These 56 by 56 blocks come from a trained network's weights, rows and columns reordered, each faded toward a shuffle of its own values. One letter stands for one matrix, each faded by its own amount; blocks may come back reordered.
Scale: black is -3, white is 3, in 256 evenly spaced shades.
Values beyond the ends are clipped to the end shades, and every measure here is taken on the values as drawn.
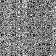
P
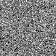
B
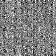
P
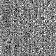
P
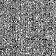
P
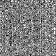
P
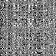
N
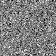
B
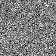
B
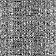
N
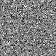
B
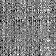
N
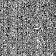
P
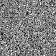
B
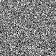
B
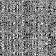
N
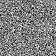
B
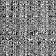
N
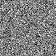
B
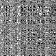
N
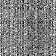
N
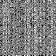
N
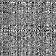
N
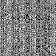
N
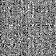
P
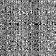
N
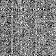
P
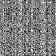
N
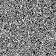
B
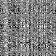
N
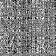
N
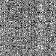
P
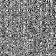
P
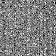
P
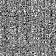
P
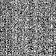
P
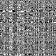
N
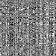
N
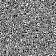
B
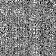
P
